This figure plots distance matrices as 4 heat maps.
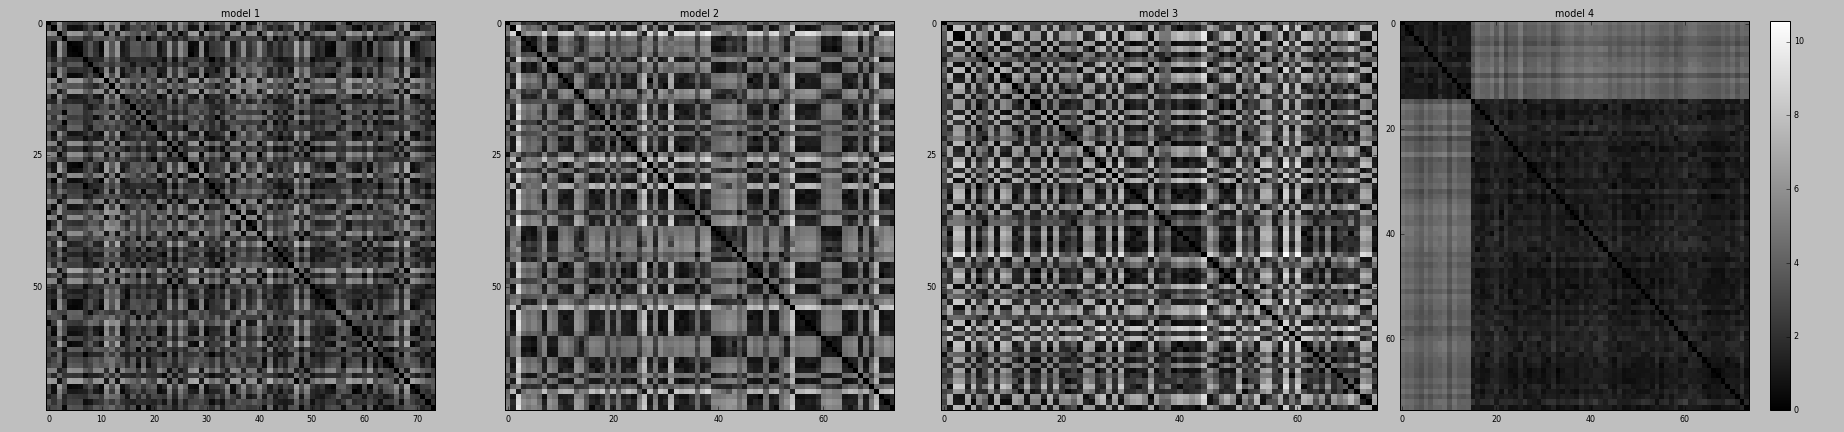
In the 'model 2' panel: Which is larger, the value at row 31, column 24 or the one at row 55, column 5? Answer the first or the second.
the first
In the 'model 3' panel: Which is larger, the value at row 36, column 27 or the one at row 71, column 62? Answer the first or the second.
the second
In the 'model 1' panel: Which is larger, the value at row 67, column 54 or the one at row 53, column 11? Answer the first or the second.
the second
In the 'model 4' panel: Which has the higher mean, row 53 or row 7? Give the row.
7
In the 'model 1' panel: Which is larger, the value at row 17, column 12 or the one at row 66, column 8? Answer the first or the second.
the first
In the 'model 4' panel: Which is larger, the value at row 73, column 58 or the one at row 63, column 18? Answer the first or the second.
the first
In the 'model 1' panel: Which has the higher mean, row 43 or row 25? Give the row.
25
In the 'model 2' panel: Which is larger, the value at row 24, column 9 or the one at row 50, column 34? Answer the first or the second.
the first
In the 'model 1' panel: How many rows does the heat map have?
74
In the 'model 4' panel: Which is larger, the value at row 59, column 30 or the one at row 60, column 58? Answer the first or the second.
the second
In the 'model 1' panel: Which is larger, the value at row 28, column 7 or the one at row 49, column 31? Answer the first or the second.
the second
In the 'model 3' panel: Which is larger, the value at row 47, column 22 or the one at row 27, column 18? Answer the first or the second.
the first
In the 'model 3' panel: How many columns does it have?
74
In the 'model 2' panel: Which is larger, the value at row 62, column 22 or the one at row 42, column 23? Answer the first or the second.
the second
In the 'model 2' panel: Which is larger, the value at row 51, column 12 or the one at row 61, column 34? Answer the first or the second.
the second
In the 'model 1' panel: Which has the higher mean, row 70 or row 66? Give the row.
66
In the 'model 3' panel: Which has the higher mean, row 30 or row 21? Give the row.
30
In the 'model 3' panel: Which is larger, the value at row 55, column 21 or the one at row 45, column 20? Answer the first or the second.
the first
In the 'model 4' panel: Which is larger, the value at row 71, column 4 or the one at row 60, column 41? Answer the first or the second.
the first
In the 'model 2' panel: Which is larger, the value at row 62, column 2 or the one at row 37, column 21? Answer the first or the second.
the first
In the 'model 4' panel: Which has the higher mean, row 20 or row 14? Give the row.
14
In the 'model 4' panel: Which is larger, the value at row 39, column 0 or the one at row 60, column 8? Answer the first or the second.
the first
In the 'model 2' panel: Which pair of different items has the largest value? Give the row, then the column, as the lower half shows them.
38, 2
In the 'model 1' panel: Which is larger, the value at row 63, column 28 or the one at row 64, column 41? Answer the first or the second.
the first
